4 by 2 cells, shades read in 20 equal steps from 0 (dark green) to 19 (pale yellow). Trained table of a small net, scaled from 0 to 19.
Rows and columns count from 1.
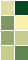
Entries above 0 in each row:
1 2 2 2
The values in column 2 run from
0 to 19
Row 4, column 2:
7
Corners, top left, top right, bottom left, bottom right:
17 0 15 7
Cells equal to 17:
1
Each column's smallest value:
9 0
